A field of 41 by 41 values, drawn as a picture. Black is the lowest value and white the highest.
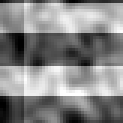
Stripes: horizontal, repeating 2 times. Average level on the scale: 50%. Seam: vertical, 20% of the way across, the right part higher.
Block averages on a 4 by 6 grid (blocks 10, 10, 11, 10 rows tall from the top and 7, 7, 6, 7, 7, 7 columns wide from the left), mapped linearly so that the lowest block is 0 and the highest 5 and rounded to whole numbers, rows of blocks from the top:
3 4 5 5 4 4 | 0 1 1 1 1 2 | 4 4 5 4 4 5 | 0 2 2 2 2 1
